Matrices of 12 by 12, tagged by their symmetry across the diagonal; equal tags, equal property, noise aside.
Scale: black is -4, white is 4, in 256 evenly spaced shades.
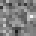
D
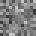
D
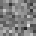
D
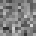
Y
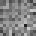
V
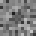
V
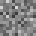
V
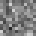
Y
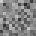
V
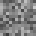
D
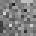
D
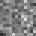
Y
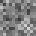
V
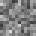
Y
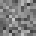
Y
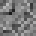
V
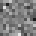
D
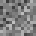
V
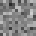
Y
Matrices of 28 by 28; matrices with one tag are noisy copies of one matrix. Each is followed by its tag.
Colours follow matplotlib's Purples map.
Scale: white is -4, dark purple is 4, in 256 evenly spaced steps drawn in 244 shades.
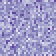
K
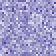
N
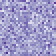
N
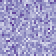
K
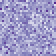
N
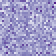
N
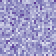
K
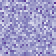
N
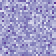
N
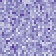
K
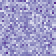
N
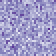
K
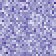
N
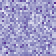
N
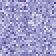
N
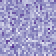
K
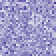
N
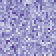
K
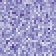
K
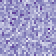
K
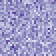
K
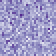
K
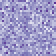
N
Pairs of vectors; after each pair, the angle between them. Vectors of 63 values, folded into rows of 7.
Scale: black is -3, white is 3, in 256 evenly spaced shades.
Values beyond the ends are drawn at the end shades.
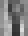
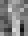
nearly opposite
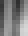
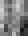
nearly opposite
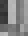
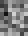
partly aligned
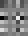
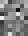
partly opposed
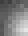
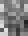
partly opposed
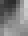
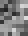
partly aligned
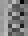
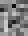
partly aligned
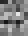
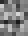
nearly parallel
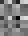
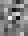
partly aligned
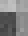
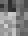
nearly opposite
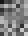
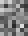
nearly opposite
